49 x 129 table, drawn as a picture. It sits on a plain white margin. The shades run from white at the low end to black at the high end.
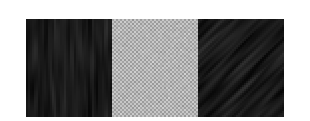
The table splits into one row of 3 panels. Panel 1,1: very high, streaked downward, faint in contrast. Panel 1,2: low, checkered. Panel 1,3: very high, slanting up to the right, faint in contrast.
